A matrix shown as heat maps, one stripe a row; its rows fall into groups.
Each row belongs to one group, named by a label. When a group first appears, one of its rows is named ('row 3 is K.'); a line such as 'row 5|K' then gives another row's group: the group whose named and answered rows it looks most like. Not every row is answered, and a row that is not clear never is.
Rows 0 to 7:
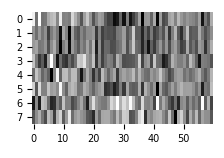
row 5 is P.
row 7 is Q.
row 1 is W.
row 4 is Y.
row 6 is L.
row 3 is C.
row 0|P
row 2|W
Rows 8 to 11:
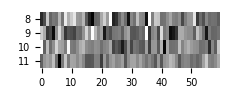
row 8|Y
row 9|C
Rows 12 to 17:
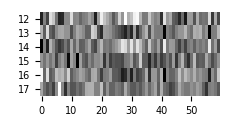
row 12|L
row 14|L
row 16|P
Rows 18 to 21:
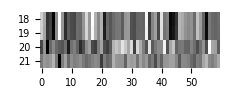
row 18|C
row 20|L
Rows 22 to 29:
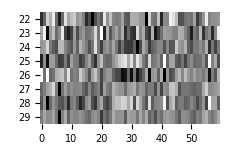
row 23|W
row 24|P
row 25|L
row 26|P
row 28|L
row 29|Y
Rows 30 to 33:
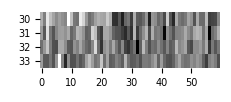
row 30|P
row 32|P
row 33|C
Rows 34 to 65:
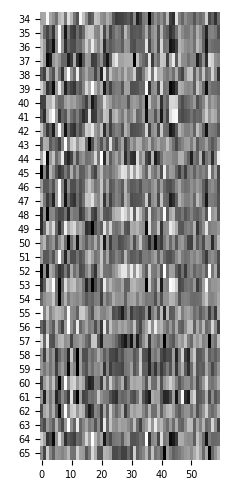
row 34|P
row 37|L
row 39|C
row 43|Y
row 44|W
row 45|L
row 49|Y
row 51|C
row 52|L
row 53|Y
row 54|Y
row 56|Q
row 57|P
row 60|Y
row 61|W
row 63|Q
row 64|C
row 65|P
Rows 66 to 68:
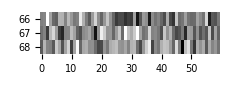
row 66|P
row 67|L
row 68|Q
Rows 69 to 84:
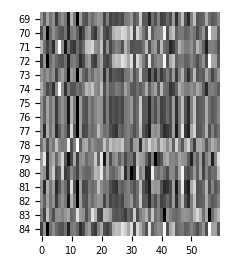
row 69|W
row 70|L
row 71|C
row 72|L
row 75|W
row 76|W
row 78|Q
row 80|W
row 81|W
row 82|W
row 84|L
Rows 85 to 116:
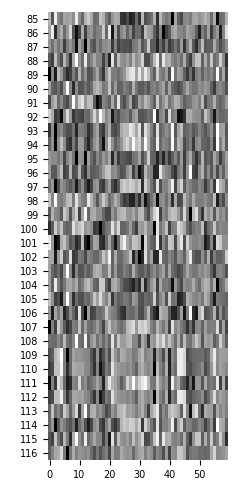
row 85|P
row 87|W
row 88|Q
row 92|C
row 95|W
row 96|W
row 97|L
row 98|P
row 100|Y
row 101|L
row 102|W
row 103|C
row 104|P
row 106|W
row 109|Y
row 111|L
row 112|Y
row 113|Q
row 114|L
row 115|Q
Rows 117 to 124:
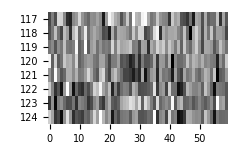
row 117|L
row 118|Q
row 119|Q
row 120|P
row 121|P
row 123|L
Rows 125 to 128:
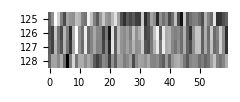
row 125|P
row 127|Q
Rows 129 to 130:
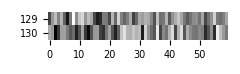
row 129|Y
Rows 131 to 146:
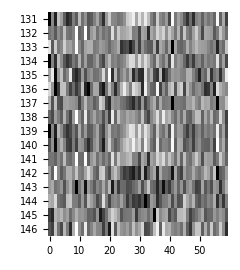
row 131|L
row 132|Q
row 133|P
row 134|L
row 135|W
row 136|L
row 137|P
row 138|Q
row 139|L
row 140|L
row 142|P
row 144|P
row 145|Y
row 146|Q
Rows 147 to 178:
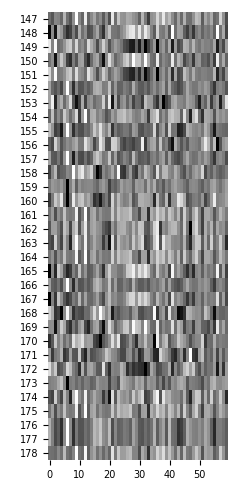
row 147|Q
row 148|L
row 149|P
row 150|L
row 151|P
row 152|C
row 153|W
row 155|C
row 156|P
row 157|C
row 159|Y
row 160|Y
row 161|Q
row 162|Q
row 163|Q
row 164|Q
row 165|L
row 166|C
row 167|L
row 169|L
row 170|Y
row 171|W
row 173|Y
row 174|Q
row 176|C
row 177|C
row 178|Q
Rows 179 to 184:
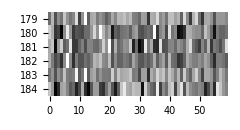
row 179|Q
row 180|C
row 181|W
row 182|C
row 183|Q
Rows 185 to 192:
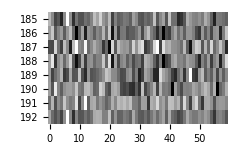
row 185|C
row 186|W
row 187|Q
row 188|W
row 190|P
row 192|C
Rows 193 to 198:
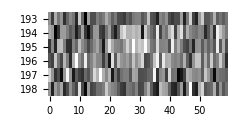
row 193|W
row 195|L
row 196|Q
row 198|W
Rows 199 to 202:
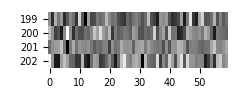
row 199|W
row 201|Y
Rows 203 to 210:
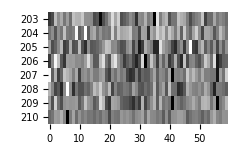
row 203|Y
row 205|W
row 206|P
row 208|C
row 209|P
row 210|Y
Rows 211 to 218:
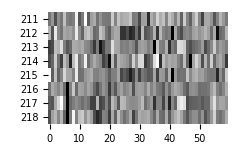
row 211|Q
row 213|Y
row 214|Q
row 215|P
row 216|Y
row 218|Y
